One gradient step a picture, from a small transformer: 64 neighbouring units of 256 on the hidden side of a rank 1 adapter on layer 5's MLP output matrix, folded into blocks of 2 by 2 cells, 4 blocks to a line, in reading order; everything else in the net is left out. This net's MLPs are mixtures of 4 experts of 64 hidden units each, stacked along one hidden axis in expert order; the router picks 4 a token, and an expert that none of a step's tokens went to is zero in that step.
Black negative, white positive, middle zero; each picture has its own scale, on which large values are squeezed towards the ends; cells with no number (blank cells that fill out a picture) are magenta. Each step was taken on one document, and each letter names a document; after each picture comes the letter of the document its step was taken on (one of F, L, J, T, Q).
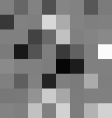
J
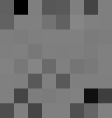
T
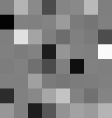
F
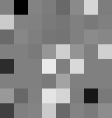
F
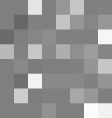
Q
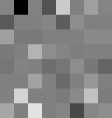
T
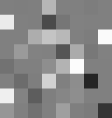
J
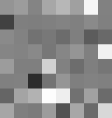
F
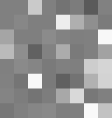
Q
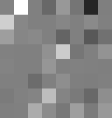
F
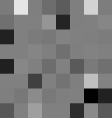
T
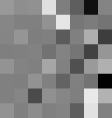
T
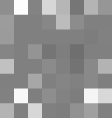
T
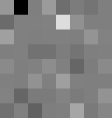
T
